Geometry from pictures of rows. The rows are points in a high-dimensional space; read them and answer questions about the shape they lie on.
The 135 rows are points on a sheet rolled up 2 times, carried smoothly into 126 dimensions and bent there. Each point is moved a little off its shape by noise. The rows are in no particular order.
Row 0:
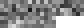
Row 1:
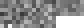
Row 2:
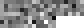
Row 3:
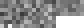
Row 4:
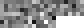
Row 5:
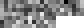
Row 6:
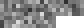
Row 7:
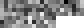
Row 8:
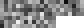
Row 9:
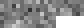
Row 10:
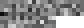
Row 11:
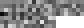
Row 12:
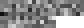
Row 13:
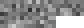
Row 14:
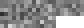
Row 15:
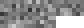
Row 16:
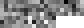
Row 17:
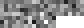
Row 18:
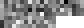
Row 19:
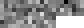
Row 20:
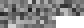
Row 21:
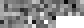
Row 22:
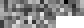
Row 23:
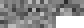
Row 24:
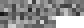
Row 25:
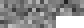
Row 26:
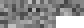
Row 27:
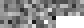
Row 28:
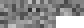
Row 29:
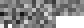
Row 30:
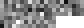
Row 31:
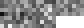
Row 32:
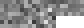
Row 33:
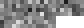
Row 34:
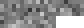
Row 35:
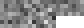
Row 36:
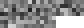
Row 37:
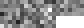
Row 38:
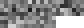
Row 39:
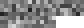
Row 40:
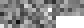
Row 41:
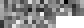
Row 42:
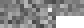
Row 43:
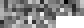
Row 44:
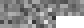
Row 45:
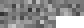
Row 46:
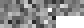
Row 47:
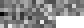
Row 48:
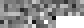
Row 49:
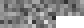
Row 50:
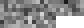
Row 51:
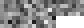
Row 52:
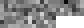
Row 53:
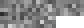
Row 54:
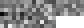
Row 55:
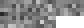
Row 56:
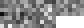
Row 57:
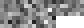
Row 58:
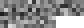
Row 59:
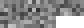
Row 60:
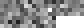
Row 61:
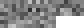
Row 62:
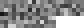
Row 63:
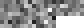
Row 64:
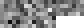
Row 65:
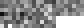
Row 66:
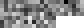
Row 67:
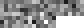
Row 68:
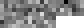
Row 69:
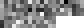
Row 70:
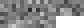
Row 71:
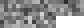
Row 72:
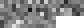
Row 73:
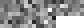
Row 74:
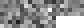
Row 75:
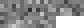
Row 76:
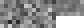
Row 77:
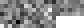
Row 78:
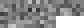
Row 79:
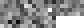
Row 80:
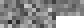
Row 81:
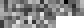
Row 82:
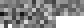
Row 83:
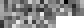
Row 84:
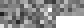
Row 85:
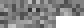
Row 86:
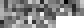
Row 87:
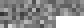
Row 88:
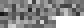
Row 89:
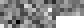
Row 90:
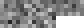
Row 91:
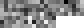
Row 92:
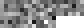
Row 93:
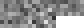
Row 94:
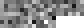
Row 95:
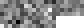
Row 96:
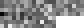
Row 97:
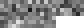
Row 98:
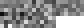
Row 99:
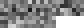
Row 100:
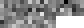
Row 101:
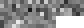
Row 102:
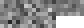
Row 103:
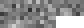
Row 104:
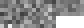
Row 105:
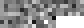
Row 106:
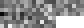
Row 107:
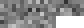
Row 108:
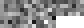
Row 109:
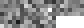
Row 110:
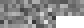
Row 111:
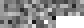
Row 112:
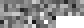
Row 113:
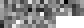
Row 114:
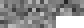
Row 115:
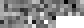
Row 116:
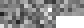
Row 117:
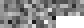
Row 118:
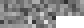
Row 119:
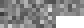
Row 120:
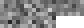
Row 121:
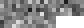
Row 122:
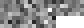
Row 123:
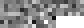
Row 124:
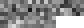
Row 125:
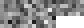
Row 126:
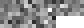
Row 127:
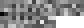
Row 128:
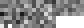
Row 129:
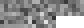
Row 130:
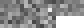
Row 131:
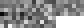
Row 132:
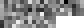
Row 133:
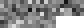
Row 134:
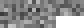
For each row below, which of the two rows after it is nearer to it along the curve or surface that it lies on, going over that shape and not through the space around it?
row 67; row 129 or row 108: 108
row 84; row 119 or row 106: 106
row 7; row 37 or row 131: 37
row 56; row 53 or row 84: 84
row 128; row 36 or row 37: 37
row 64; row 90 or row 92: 92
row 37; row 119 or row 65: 65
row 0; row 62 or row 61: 62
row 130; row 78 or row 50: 50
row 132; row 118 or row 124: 124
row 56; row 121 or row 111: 111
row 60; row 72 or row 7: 7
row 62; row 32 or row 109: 109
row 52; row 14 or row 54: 14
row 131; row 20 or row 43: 20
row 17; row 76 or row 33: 33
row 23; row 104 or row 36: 104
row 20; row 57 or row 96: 96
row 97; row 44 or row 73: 44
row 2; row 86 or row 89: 86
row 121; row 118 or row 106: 118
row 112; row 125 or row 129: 125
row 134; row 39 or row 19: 19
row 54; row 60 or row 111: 60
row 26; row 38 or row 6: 6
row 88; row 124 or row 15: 124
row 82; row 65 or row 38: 65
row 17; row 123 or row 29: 123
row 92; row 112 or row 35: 112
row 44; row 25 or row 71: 71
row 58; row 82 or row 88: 88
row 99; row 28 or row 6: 6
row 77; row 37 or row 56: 37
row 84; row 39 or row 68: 39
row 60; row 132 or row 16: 16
